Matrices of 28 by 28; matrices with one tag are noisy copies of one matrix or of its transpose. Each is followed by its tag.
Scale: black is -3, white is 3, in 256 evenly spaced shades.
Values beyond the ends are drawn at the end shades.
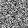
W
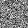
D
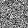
D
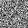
W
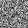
W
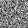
W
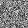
D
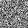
W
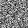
W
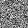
D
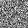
W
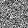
D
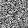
W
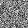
D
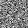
W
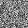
D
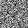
W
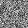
D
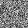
D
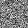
D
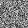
D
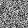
D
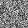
D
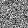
D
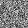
D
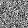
D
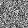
D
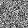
D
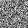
W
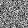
D
